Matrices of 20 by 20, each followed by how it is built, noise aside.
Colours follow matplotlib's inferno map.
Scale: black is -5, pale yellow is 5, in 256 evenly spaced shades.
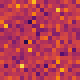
noise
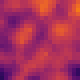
smooth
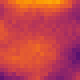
smooth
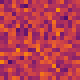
noise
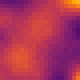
smooth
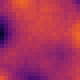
smooth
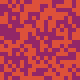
noise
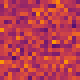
noise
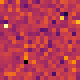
noise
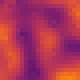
smooth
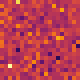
noise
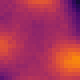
smooth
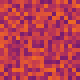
noise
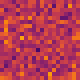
noise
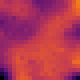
smooth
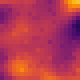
smooth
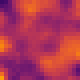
smooth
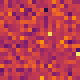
noise
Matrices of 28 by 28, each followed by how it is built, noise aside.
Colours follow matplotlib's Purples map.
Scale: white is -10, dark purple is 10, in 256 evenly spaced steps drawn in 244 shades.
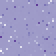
sparse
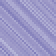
Toeplitz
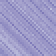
Toeplitz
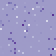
sparse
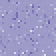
sparse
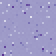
sparse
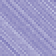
Toeplitz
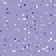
sparse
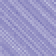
Toeplitz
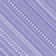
Toeplitz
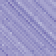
Toeplitz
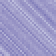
Toeplitz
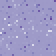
sparse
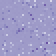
sparse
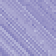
Toeplitz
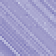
Toeplitz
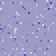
sparse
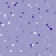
sparse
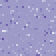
sparse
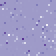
sparse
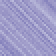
Toeplitz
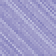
Toeplitz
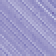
Toeplitz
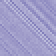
Toeplitz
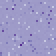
sparse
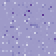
sparse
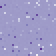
sparse
